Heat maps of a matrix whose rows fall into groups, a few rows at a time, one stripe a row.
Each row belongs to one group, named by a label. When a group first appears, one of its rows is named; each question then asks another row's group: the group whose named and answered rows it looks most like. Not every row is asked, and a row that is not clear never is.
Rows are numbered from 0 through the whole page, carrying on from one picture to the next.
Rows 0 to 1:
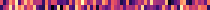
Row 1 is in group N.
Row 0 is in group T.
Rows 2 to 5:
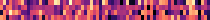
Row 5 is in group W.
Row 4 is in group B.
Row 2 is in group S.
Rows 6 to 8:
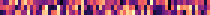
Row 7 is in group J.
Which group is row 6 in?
T
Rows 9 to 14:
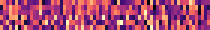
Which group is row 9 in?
W
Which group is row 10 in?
B
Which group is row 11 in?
B
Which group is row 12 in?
T
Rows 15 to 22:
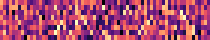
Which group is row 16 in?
T
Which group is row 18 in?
W
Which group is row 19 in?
S
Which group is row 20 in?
N
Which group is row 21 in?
S
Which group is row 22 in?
J
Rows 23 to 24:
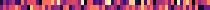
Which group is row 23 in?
J
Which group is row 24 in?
B
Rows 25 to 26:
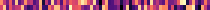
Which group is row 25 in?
W
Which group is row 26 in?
S
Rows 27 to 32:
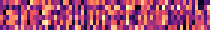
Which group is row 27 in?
B
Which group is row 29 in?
T
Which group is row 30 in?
T
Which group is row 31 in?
T
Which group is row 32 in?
N
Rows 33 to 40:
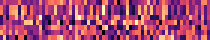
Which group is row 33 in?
S
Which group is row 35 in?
T
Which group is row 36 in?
B
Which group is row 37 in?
N
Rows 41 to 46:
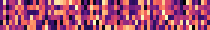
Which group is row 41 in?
S
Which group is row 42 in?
B
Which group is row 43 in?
S
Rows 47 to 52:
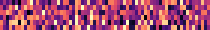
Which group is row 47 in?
N
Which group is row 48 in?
T
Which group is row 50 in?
B
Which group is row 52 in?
N
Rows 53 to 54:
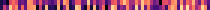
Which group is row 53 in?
N
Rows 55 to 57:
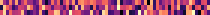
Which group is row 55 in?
W
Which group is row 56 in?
J
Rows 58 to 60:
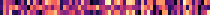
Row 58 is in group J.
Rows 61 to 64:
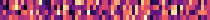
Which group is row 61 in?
B
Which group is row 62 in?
N
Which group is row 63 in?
N
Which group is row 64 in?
B
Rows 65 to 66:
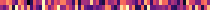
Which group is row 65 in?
S
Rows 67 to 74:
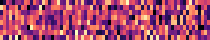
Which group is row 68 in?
W
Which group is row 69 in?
B
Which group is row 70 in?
N
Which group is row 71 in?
N
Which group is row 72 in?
B
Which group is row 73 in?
S
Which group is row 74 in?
W
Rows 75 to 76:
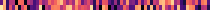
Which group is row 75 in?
S
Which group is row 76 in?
W
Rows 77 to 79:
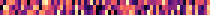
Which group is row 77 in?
T
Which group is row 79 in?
J
